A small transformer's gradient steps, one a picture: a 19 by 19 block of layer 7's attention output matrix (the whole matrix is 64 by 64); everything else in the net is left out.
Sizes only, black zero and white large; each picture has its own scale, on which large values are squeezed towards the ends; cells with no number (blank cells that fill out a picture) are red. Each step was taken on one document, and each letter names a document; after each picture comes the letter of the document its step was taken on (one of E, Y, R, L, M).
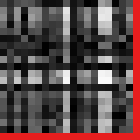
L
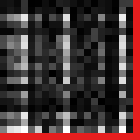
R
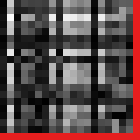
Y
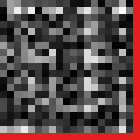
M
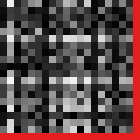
Y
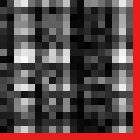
M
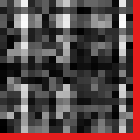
R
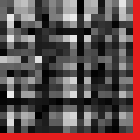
Y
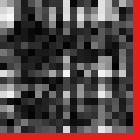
L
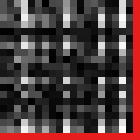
R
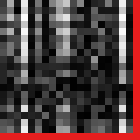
R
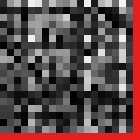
M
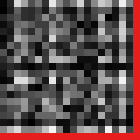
M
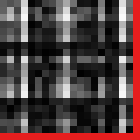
R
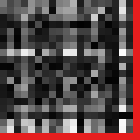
R
